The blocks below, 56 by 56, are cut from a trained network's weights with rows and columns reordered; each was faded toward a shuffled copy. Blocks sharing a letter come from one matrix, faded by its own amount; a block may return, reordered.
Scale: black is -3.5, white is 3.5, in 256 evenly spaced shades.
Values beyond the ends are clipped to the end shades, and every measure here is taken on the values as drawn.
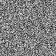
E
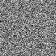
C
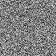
E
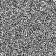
E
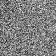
E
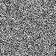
E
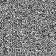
C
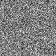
E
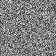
E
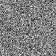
E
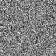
C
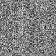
C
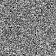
E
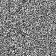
E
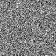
E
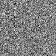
E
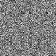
C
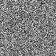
E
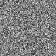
E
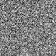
C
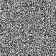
E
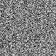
C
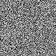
E
